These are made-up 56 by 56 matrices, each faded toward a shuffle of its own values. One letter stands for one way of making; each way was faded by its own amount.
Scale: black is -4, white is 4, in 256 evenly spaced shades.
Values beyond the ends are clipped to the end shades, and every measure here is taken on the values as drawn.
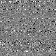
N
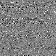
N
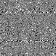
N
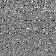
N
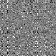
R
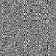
R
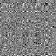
R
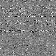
N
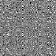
R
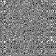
R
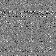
N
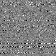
N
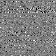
N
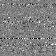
N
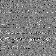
N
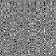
R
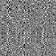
R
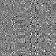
R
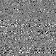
N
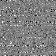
N
